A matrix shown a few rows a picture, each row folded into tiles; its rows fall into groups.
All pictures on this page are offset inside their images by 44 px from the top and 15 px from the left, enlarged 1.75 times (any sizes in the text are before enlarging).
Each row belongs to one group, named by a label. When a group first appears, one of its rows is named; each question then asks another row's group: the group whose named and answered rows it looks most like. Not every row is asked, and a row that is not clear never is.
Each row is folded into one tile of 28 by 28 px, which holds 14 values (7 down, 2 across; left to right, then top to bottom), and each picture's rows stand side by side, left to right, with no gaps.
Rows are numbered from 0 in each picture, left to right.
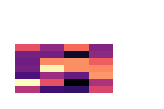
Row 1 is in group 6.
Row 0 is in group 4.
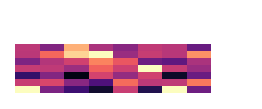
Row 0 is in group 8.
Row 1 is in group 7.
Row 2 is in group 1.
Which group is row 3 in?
8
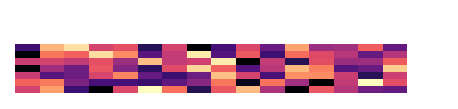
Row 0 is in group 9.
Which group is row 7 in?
4
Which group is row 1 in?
7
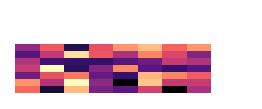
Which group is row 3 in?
7
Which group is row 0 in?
1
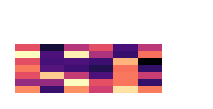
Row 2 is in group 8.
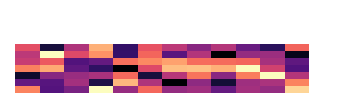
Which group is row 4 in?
6
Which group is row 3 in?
6
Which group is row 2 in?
9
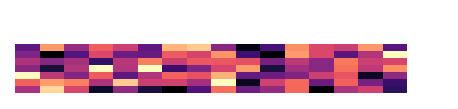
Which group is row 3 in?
7
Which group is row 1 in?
1
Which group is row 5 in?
9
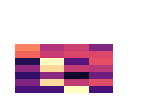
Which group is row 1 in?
8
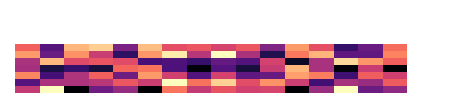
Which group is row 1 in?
7
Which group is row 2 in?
1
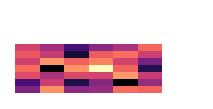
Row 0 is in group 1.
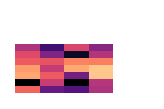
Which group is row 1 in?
6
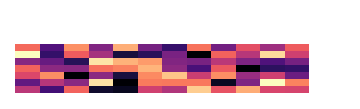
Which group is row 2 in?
6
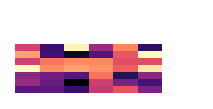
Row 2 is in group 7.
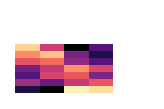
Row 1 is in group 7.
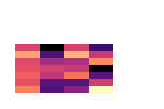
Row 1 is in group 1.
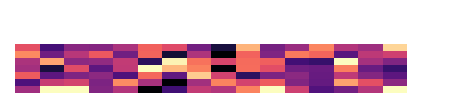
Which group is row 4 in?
9
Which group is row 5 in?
8
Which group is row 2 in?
1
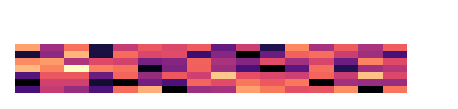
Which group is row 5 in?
9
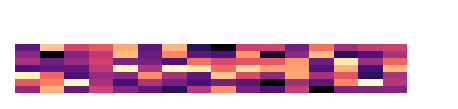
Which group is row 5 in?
6
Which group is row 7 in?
4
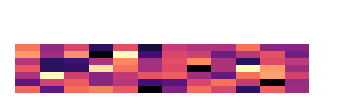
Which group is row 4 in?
1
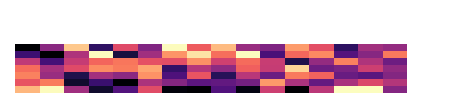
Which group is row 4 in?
7
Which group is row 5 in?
1
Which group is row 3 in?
7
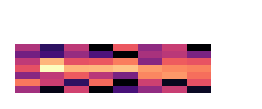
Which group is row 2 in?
6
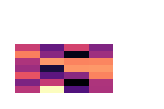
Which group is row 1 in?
6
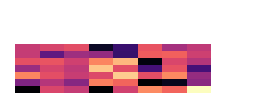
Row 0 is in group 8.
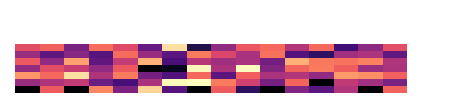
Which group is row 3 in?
4
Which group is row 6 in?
6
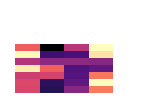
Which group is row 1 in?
9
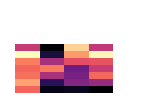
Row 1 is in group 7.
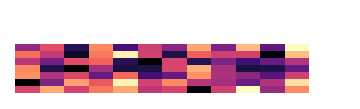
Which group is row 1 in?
9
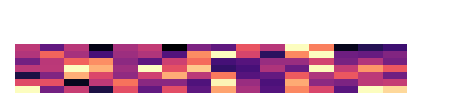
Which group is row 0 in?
8
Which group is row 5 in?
9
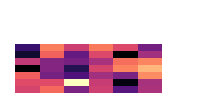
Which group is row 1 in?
4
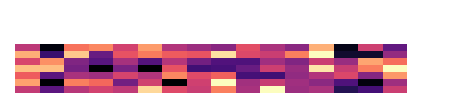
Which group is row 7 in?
6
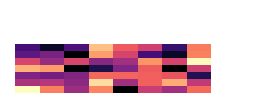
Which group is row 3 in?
9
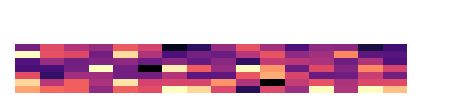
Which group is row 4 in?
1
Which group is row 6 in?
8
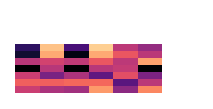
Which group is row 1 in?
9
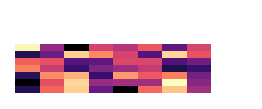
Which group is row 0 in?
6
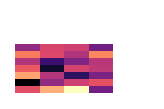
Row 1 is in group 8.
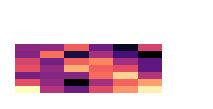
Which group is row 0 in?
8
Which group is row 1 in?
6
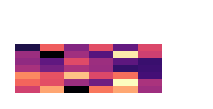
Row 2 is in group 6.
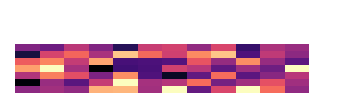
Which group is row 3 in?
8
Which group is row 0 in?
6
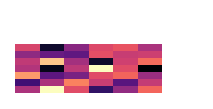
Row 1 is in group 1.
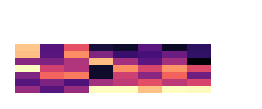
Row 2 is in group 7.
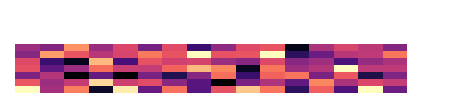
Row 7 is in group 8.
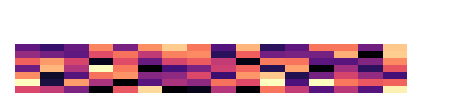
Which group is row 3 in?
7
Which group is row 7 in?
9
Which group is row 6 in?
4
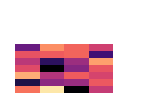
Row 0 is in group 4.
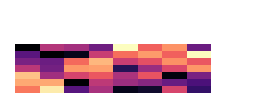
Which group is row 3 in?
7
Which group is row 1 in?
6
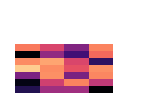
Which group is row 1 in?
1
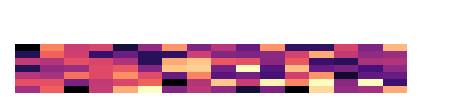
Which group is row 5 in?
4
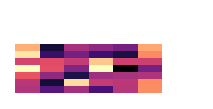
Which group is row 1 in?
4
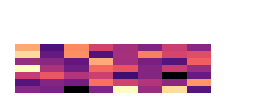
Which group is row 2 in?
8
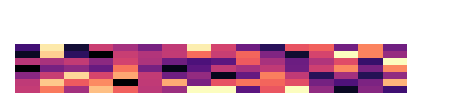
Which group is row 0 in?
9
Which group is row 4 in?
8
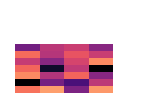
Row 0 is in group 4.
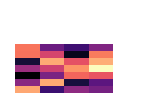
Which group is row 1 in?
6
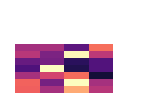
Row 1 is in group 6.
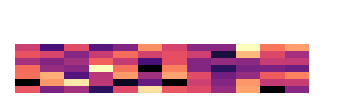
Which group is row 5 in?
7
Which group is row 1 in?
4
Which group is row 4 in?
9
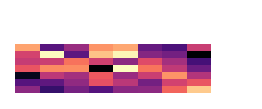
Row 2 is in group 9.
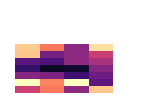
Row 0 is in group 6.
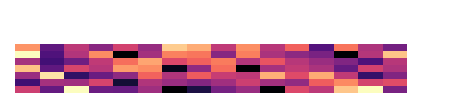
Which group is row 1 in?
8
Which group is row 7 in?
8
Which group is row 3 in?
7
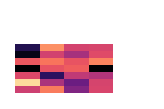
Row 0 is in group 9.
